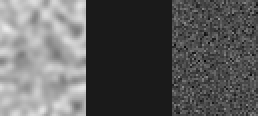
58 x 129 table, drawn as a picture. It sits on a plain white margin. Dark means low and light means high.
It is made of 1 by 3 panels. Panel 1,1: high, blotchy. Panel 1,2: very low, flat. Panel 1,3: low, fine-grained.
